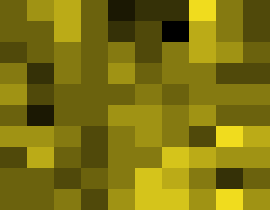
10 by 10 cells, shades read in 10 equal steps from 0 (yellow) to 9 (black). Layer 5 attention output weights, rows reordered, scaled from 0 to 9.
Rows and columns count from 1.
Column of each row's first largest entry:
5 7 1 2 2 2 4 1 9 4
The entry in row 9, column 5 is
4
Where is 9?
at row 2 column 7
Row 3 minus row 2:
1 0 2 0 -3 0 -5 0 -1 -1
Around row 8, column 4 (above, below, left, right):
6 5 5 4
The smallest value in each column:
3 2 2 5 3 1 1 0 0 2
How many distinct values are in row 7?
5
